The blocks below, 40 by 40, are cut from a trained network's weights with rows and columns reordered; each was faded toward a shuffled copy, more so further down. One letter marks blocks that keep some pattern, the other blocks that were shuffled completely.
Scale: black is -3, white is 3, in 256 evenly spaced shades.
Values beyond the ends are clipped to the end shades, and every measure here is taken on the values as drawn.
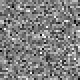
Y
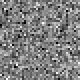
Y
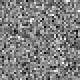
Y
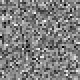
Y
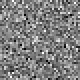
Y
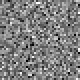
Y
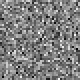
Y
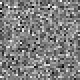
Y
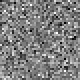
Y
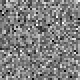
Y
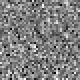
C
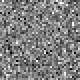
Y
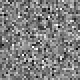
Y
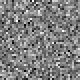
Y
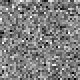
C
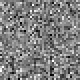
C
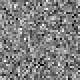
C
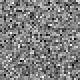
Y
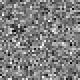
C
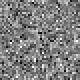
C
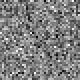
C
